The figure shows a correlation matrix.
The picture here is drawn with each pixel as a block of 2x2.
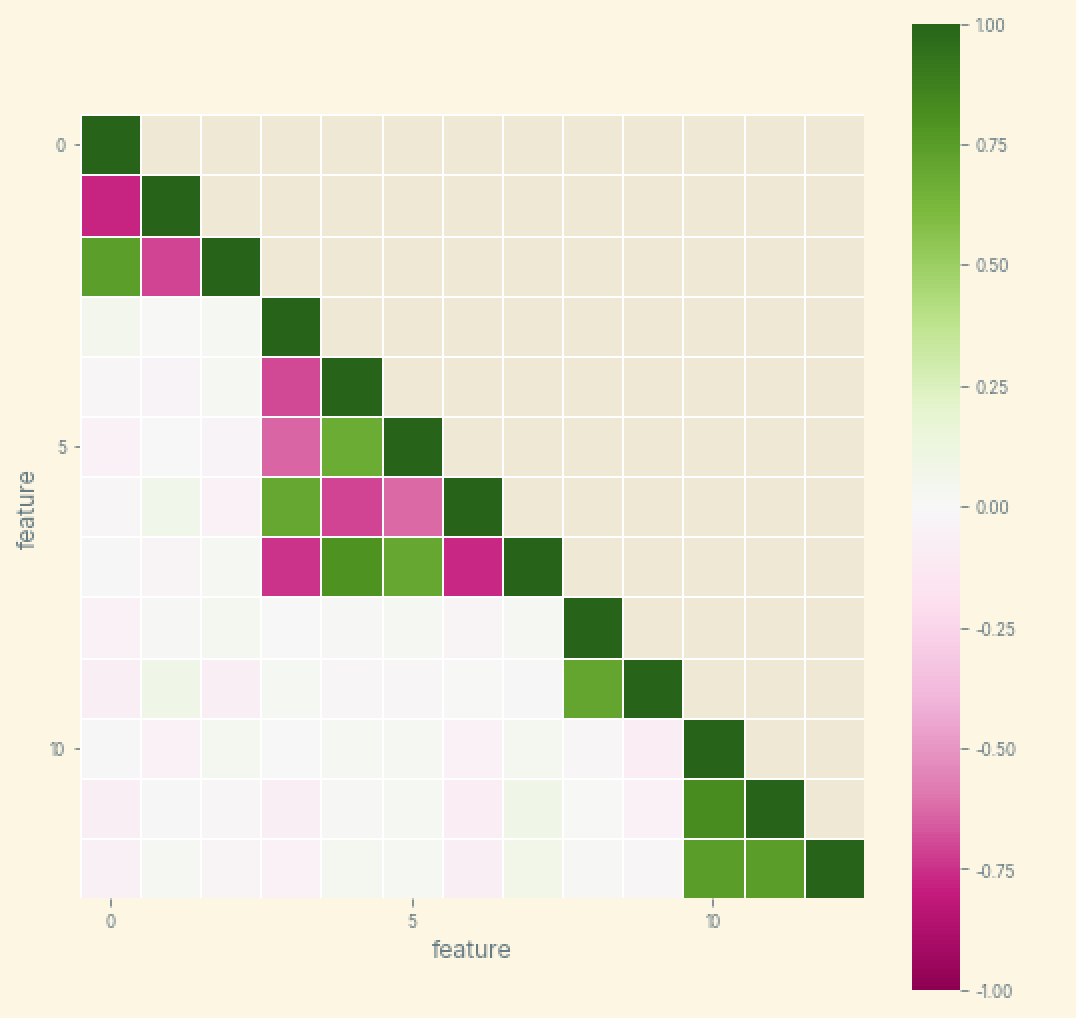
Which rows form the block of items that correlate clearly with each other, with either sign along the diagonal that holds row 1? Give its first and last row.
0 to 2
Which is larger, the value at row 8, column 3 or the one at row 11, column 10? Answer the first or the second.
the second
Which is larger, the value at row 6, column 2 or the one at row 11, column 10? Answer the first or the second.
the second
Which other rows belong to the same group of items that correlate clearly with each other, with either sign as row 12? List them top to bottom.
10, 11
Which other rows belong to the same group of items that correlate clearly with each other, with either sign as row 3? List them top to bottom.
4, 5, 6, 7
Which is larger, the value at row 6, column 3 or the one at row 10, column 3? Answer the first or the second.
the first
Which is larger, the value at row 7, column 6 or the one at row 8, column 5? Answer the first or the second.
the second
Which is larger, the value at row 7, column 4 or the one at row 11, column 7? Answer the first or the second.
the first
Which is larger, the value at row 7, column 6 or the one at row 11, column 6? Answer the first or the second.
the second
